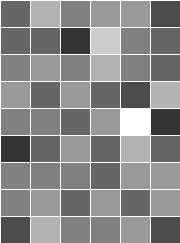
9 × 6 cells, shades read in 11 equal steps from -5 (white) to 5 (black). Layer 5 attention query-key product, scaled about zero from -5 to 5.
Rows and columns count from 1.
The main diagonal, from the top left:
1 1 0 1 -5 1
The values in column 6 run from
-2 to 3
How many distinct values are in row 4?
4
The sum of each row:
-1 3 -2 0 -2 3 -1 -1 1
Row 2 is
1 1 3 -3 0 1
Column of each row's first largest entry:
6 3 6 5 6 1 4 3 1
